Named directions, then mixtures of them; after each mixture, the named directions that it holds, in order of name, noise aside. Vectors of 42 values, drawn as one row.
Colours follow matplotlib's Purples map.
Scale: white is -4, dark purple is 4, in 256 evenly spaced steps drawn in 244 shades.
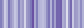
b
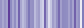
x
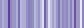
x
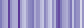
b, x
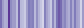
b, x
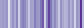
x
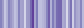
b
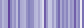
x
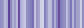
b, x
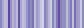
b, x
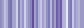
b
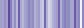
x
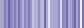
b, x
